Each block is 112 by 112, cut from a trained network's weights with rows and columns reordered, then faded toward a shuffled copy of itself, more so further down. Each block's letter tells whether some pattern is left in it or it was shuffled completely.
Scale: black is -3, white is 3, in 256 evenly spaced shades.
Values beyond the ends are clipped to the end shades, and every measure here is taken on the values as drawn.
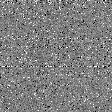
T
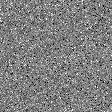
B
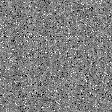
T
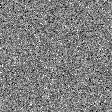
B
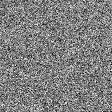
B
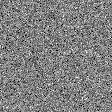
B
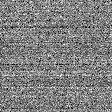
T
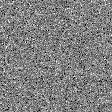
B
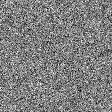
B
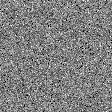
B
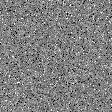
B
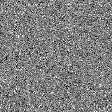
T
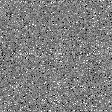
T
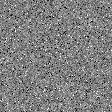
B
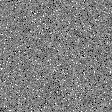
B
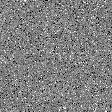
B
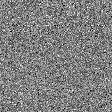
T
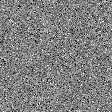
B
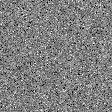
B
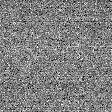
T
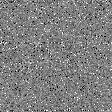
T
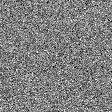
B
